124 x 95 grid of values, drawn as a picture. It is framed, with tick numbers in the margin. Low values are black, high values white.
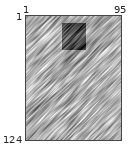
Ninth with the lowest average: top middle. Grain: diagonal, up to the right. Odd patch: lower, in the top middle. Histogram: skewed, a long tail of low values.
